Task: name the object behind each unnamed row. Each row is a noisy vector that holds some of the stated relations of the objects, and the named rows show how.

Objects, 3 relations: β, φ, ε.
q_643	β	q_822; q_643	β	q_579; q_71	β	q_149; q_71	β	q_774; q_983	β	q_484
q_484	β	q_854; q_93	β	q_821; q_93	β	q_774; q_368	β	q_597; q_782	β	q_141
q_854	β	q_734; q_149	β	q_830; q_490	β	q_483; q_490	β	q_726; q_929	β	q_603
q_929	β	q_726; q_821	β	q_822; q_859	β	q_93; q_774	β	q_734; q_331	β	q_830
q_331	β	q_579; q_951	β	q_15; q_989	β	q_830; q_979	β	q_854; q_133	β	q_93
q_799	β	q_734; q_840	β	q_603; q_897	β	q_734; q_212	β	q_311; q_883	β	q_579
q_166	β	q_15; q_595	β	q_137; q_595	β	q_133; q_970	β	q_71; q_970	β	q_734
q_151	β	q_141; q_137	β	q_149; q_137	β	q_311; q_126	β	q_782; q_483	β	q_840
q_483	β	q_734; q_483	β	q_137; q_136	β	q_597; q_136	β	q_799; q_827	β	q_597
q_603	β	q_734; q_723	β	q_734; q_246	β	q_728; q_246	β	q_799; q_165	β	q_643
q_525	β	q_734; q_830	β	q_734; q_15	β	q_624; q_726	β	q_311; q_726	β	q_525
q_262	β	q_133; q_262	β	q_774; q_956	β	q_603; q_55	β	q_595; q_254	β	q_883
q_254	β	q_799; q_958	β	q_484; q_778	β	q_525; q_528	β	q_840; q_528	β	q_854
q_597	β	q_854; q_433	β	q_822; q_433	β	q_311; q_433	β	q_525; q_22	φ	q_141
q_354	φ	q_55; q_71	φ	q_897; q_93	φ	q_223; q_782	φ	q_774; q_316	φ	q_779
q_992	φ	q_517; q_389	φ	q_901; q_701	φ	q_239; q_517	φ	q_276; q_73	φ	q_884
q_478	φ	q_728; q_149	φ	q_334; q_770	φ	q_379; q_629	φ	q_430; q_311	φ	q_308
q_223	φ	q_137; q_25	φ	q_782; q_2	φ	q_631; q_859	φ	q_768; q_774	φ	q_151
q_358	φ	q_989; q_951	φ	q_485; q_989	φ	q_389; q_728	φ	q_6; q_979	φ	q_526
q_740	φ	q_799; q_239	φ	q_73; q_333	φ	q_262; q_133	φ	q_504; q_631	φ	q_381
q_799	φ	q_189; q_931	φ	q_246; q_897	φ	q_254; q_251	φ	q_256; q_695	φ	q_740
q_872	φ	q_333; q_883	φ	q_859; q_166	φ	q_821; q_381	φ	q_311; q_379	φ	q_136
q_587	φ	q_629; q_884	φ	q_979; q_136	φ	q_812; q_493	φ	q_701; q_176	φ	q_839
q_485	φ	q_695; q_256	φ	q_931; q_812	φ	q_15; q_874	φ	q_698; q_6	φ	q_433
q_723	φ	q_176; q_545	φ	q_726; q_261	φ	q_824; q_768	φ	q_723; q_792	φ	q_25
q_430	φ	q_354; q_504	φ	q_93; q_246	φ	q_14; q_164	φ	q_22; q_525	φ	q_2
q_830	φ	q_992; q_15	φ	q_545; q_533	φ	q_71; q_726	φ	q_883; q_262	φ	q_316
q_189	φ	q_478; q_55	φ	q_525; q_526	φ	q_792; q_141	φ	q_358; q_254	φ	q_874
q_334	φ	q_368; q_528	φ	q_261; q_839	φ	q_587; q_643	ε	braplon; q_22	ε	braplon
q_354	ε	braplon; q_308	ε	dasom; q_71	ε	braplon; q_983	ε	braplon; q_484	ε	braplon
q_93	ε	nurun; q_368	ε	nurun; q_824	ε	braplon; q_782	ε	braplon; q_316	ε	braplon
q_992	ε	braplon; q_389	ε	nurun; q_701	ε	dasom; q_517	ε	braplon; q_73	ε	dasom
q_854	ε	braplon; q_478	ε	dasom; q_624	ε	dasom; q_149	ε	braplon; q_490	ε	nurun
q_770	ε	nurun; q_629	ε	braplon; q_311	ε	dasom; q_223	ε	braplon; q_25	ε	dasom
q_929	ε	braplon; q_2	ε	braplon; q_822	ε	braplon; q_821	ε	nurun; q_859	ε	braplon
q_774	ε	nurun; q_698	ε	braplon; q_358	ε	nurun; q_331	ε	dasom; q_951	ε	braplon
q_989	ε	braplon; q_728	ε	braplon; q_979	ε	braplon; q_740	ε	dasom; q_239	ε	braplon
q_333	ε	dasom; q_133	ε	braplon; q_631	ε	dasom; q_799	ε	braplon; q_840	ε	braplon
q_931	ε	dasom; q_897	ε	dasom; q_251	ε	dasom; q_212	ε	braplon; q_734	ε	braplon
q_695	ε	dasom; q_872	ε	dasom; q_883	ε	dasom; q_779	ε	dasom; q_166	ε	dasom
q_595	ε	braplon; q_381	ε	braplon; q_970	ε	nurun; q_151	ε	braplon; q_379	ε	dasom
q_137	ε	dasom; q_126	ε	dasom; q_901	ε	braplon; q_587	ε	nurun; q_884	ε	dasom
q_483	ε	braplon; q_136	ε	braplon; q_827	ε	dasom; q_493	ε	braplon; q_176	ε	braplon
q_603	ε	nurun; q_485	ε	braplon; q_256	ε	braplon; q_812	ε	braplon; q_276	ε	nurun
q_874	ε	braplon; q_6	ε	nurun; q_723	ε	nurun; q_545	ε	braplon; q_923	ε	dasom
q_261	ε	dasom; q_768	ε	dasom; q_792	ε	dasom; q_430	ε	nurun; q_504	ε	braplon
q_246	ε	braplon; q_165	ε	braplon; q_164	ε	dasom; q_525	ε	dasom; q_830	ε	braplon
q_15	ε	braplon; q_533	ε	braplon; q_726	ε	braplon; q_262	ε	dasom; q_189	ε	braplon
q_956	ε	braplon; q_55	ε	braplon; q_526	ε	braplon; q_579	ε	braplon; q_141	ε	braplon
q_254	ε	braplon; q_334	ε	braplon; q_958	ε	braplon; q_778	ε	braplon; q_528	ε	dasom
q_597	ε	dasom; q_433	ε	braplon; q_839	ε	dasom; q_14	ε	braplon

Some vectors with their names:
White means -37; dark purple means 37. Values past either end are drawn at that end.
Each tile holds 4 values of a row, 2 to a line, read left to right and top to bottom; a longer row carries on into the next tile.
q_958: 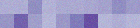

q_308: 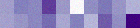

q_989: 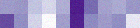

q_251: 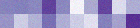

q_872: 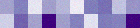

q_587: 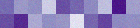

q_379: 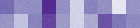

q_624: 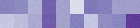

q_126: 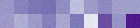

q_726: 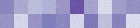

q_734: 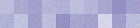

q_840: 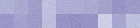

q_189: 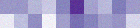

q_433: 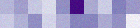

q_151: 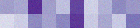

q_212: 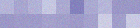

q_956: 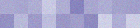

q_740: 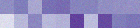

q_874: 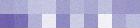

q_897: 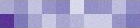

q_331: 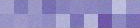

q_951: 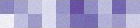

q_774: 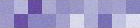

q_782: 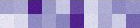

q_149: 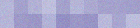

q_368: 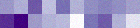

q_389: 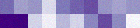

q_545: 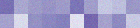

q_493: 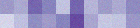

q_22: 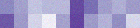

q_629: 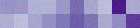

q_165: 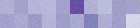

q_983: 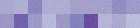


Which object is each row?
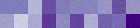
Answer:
q_839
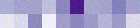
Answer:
q_728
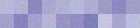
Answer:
q_854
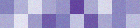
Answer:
q_859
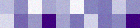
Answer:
q_262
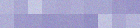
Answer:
q_595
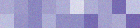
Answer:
q_381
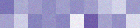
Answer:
q_812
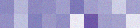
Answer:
q_136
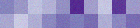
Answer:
q_176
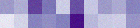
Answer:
q_526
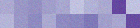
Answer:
q_2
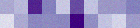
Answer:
q_979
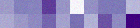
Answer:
q_631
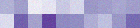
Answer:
q_316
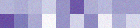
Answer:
q_254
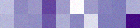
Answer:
q_311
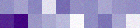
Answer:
q_490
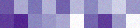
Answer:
q_770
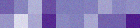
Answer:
q_768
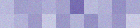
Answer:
q_579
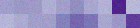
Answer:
q_354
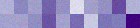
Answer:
q_525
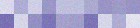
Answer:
q_133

